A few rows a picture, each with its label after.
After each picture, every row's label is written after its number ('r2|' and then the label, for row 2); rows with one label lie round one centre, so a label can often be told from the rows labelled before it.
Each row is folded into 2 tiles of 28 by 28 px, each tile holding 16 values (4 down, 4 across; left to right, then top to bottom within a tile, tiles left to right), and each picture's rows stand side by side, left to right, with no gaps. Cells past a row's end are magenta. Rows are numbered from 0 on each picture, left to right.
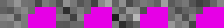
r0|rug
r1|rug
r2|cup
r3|rug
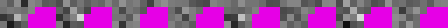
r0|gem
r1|cup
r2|rug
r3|rug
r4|gem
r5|rug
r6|cup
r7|rug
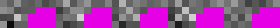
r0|gem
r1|cup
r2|cup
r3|cup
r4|rug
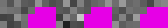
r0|gem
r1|cup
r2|rug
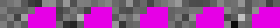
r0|rug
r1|cup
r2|rug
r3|rug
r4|gem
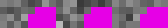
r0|rug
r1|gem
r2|rug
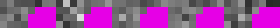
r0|rug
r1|cup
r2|rug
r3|rug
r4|gem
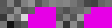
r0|cup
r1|rug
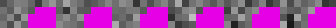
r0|rug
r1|rug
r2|rug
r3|cup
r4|gem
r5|gem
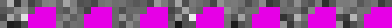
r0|cup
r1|rug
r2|rug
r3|cup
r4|gem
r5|gem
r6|gem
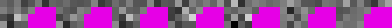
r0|gem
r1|gem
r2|gem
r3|cup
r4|cup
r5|rug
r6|rug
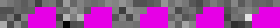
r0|rug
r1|cup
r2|rug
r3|rug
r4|cup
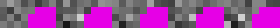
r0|rug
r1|cup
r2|gem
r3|cup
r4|gem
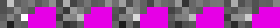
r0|cup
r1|cup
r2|cup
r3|cup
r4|cup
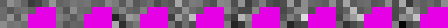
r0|rug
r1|rug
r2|gem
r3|cup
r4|gem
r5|cup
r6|cup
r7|cup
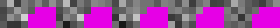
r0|cup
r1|cup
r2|cup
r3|gem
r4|rug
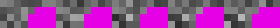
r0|rug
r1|gem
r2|gem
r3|gem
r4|gem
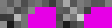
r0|gem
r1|cup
